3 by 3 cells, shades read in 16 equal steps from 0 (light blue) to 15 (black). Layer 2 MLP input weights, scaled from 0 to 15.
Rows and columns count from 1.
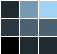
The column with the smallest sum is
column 3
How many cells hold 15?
1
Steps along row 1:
down down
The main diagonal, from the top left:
12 8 12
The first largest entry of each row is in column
1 1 1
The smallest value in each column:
11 4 0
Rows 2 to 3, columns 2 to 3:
8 8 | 12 12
